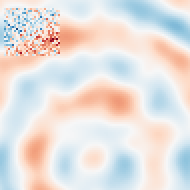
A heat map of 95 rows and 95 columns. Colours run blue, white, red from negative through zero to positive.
Odd patch: rougher, in the top left. Odd rows or columns: none. Histogram: bell-shaped. Rings: centred on the bottom middle. Roughest part: top left. Slope: none.
